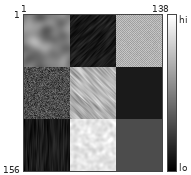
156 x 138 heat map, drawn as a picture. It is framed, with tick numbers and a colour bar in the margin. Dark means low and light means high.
The table splits into 3 rows of 3 panels. Panel 1,1: middling, smooth. Panel 1,2: very low, slanting up to the right, faint in contrast. Panel 1,3: high, checkered. Panel 2,1: low, fine-grained. Panel 2,2: high, slanting down to the right. Panel 2,3: very low, flat. Panel 3,1: very low, streaked downward, faint in contrast. Panel 3,2: very high, blotchy, faint in contrast. Panel 3,3: low, flat.
